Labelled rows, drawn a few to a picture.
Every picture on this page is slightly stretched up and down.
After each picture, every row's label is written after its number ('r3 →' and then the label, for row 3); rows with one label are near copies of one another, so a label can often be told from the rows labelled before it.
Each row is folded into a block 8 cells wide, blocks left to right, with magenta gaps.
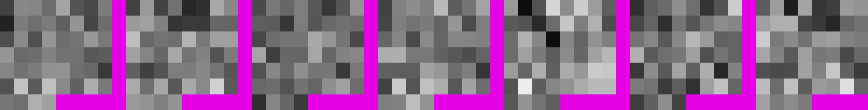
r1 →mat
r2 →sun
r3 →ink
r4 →mat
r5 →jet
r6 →ink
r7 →sun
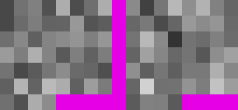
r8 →mat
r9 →jet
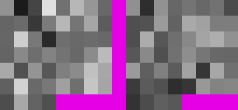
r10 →jet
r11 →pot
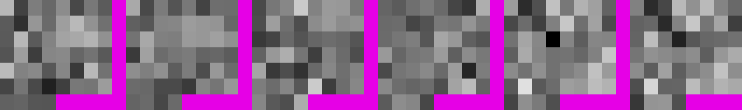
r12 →pot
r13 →pot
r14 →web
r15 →ink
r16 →jet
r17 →jet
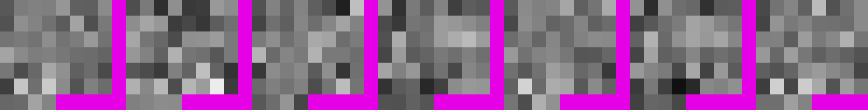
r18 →mat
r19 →sun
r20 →ink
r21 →pot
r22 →mat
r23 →pot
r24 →mat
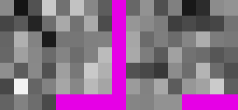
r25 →jet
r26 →sun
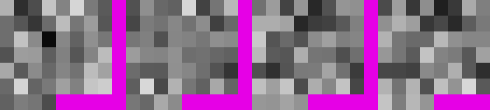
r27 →jet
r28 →mat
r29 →sun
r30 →sun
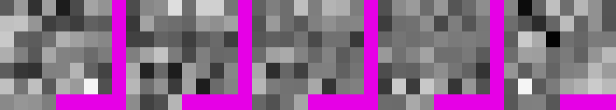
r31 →sun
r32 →web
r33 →web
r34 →mat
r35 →jet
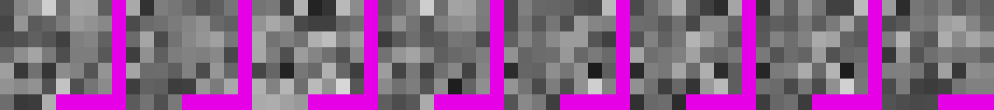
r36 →web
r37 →pot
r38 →sun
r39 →web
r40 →ink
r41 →ink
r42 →ink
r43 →pot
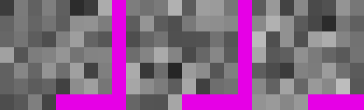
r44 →ink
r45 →web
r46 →sun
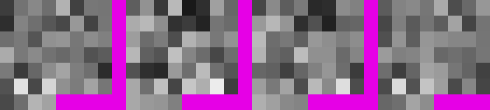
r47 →mat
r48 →sun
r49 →sun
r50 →mat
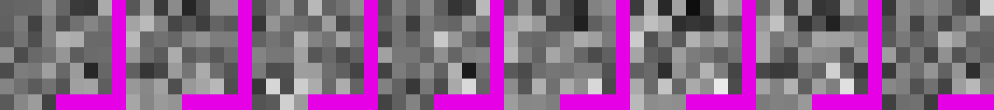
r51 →ink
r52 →sun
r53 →mat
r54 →ink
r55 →sun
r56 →sun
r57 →sun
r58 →ink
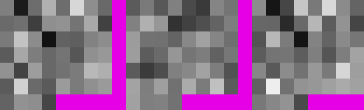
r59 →jet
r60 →sun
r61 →jet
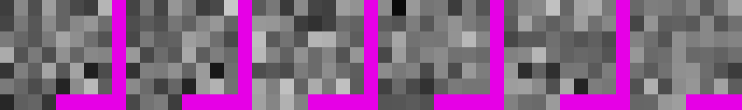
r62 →ink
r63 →ink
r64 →sun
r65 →pot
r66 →web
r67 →mat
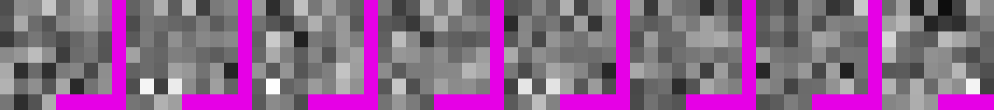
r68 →web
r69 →mat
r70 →jet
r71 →jet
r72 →mat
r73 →pot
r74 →ink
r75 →sun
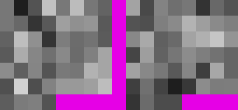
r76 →jet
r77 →pot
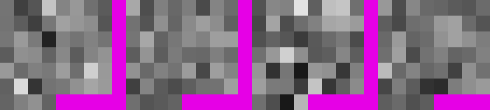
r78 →jet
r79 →pot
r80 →web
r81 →pot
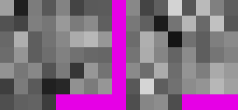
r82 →pot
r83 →jet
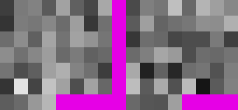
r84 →mat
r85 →web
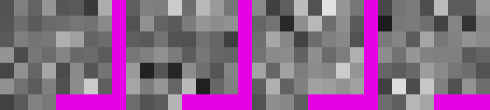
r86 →ink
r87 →web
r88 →jet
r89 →mat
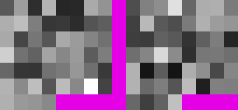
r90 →sun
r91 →web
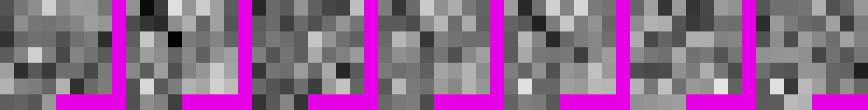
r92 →web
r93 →jet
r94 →ink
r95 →jet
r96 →jet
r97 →sun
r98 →mat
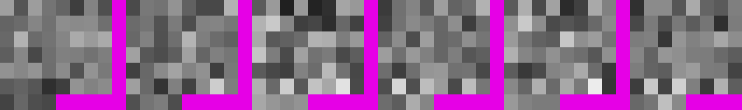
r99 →pot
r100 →ink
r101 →sun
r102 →mat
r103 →sun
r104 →mat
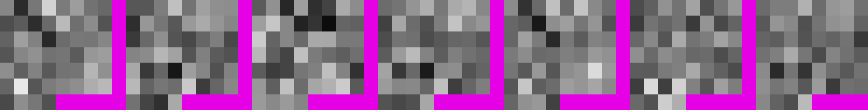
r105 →jet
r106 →web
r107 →sun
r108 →web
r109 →jet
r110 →mat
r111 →web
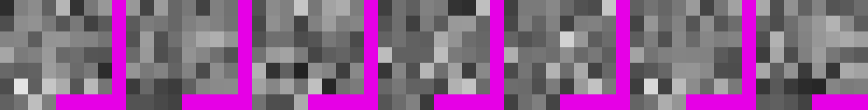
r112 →mat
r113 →pot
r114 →web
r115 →ink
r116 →ink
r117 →mat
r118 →pot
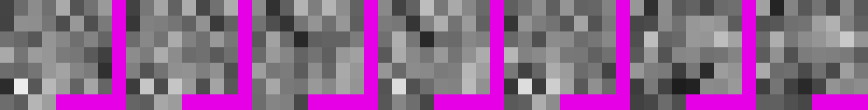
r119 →mat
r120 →mat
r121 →jet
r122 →jet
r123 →mat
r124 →pot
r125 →pot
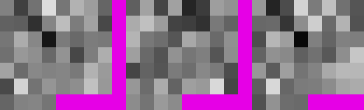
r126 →jet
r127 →sun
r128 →jet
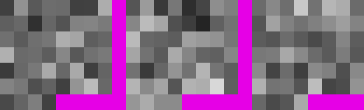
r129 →ink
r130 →sun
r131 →web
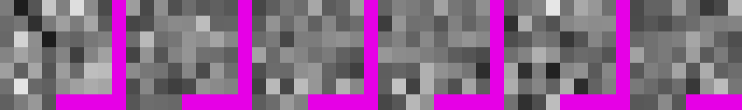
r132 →jet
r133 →pot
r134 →mat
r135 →mat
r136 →web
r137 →ink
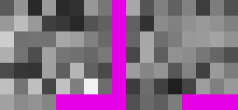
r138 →sun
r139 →pot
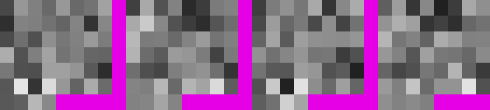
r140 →mat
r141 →sun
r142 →mat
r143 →sun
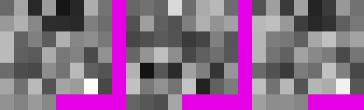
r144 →sun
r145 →web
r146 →sun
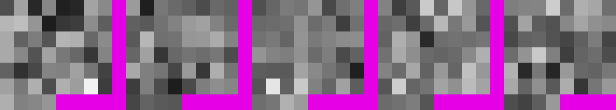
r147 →sun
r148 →pot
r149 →mat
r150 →jet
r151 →web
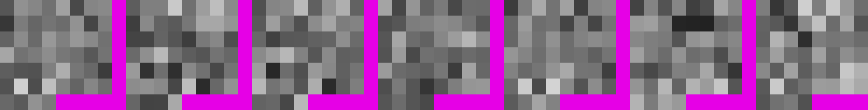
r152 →mat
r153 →web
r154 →web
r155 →pot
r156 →mat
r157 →sun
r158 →jet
